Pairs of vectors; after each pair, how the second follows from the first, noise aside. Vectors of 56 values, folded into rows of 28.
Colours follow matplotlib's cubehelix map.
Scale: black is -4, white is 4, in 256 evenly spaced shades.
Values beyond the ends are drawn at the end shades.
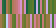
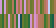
reversed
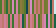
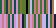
scaled up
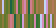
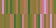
shrunk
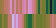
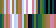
scaled up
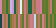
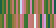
reversed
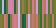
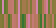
shrunk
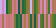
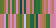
reversed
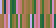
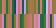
reversed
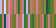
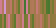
shrunk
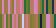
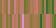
shrunk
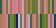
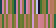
reversed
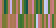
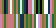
scaled up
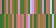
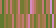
shrunk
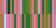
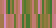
shrunk
